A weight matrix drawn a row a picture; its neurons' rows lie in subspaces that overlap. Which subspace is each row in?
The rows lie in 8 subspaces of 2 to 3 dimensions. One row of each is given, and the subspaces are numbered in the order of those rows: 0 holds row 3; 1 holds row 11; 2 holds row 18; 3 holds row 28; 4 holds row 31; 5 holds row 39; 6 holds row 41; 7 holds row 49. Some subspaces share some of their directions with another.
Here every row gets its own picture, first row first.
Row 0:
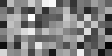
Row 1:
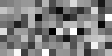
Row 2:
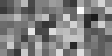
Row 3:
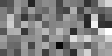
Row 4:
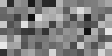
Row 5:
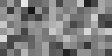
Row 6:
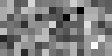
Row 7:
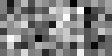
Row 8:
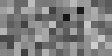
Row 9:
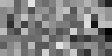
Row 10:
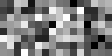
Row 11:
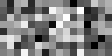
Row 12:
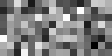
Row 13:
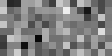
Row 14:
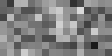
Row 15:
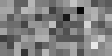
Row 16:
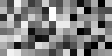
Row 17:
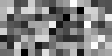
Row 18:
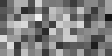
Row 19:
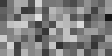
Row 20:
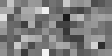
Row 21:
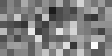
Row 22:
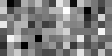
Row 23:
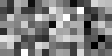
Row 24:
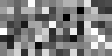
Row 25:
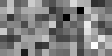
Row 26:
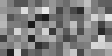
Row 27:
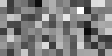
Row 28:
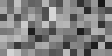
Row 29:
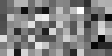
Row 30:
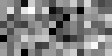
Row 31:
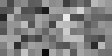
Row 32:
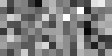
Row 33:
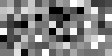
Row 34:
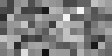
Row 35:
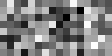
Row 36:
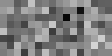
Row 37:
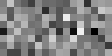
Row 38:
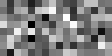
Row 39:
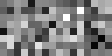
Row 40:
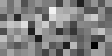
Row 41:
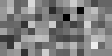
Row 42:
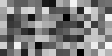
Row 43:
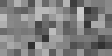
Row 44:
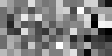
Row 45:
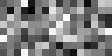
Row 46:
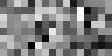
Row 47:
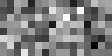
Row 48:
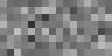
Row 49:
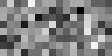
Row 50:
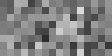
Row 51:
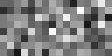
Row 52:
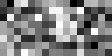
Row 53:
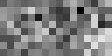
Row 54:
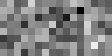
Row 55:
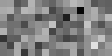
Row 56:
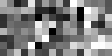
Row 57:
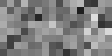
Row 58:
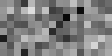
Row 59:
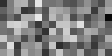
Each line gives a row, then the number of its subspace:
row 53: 0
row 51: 3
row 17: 7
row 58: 0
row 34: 4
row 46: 4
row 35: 1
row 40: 3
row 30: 0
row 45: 0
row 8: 5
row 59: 2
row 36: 5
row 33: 3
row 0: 7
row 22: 1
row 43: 4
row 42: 7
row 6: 7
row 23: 2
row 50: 3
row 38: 6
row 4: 7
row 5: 0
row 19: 2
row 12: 1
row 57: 0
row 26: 6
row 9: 0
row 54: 7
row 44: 0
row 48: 6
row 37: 5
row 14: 5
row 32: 2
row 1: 3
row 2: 3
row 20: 4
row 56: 4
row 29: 6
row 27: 2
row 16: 3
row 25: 2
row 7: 1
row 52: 5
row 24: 5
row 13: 1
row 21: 3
